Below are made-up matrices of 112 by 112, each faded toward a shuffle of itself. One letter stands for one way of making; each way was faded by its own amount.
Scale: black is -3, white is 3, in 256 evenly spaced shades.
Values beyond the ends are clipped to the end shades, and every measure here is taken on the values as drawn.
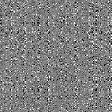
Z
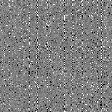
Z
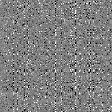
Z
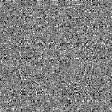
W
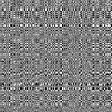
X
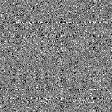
W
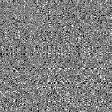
W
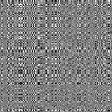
X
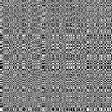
X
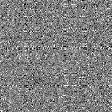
W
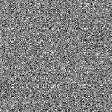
W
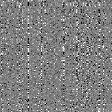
Z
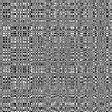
X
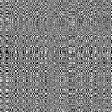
X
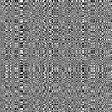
X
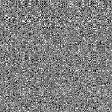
W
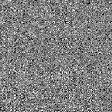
W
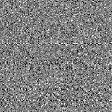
W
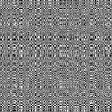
X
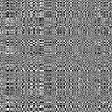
X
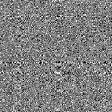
W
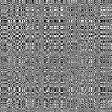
X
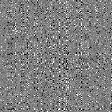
Z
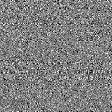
W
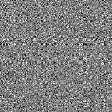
W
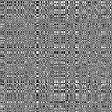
X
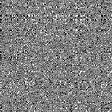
W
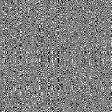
Z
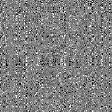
Z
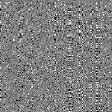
Z
